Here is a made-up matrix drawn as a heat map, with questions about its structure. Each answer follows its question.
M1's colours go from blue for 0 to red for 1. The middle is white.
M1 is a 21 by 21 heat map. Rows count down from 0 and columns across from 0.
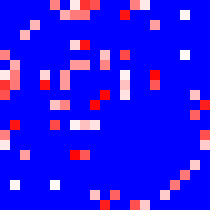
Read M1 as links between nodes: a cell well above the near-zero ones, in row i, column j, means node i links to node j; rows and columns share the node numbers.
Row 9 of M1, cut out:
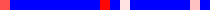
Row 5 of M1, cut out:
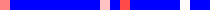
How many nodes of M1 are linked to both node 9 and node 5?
3
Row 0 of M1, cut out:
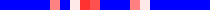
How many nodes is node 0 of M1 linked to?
6
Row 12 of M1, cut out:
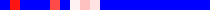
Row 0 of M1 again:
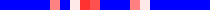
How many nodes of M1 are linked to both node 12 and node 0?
4
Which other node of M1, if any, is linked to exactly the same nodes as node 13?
node 14
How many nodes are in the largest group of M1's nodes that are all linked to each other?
3
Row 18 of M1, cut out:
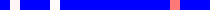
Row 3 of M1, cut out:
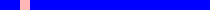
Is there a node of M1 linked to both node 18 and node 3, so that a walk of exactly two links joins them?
no
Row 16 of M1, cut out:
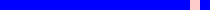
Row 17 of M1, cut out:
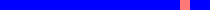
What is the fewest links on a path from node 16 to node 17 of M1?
6
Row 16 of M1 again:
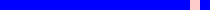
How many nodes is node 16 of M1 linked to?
1
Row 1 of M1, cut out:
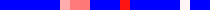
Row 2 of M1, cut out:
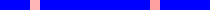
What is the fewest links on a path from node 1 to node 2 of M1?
3
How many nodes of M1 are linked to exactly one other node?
4
